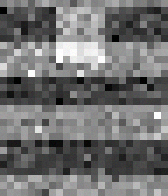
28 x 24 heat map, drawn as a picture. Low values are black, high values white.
Horizontal stripes repeat 3 times down the table. The ninth with the highest average is the top middle. There is no overall slope. An odd patch, higher than its surroundings, sits in the top middle.
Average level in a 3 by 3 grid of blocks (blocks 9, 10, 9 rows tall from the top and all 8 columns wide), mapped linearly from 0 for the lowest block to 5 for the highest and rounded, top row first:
050 | 111 | 000
